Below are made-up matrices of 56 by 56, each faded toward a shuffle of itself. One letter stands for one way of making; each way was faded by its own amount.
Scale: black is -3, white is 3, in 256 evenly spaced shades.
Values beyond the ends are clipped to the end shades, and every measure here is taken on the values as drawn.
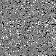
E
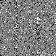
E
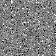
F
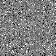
F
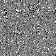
E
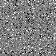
E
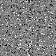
E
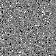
F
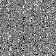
F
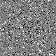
E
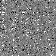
E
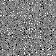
E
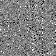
F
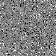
E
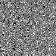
F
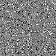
E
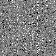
F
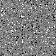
E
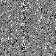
F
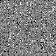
F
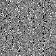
F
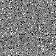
E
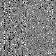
F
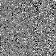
F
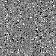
F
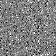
F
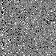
E
